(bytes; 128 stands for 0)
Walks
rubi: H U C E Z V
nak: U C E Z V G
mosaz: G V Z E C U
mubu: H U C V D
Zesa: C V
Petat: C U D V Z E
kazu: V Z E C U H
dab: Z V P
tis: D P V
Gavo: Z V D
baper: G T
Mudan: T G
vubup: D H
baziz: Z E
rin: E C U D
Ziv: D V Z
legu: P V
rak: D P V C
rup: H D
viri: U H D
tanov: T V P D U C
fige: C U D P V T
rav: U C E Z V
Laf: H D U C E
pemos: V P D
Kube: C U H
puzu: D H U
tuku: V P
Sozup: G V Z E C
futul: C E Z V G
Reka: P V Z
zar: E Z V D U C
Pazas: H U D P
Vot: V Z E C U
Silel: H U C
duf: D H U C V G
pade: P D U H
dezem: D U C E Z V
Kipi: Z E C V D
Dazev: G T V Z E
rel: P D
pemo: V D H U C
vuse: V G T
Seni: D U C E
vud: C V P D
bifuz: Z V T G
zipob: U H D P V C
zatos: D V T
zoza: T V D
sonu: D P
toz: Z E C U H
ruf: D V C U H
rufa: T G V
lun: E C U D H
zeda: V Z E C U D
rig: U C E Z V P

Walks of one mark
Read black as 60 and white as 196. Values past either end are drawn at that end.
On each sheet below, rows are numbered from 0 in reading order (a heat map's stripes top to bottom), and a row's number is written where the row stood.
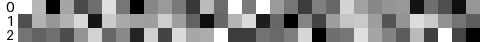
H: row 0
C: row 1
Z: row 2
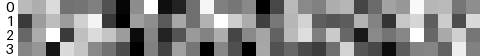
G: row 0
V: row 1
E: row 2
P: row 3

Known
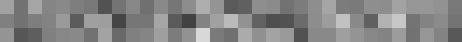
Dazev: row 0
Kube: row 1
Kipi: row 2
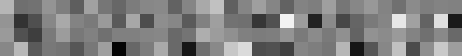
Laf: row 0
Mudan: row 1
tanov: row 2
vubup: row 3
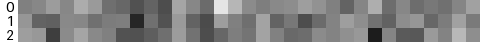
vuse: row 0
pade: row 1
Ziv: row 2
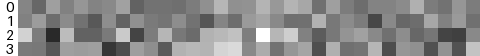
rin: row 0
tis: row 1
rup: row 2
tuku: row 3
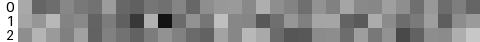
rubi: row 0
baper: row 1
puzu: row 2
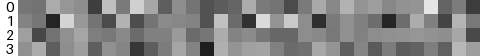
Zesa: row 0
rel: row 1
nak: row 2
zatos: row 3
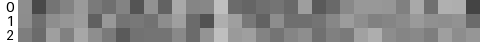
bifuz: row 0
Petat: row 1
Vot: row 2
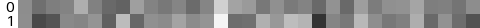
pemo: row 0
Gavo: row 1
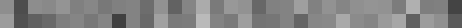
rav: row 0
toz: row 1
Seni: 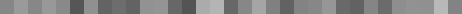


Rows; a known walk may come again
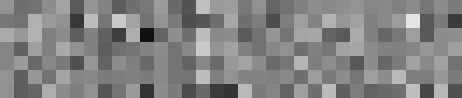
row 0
fige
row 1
Zesa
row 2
baper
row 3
Vot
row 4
tis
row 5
zar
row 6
legu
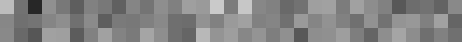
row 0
Pazas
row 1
dezem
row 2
vud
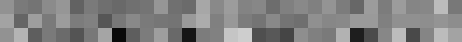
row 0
duf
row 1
mosaz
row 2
vubup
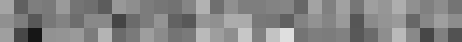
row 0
Sozup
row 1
ruf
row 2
zoza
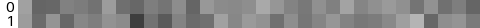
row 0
rubi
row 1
lun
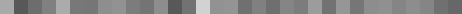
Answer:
zipob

